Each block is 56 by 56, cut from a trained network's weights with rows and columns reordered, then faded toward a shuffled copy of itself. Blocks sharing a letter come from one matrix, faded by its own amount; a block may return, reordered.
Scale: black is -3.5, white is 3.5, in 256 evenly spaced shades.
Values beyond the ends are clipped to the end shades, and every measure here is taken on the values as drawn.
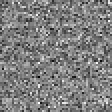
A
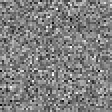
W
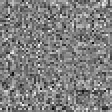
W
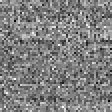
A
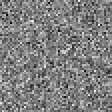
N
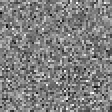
N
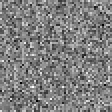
N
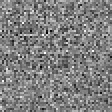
A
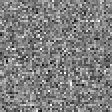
A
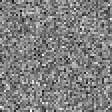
N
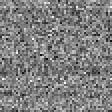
A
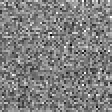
A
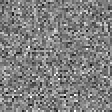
A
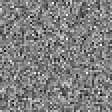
N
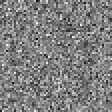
N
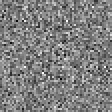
N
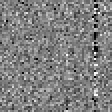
W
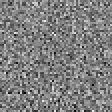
W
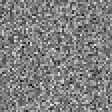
N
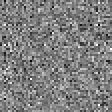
W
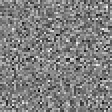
W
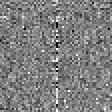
W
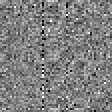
W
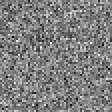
N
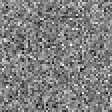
N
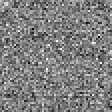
A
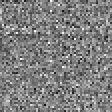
A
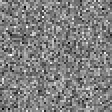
N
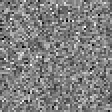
N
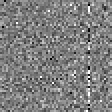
W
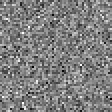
A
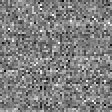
A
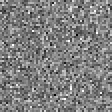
N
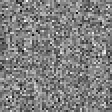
N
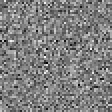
W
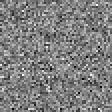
A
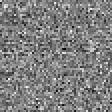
A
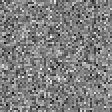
N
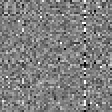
W
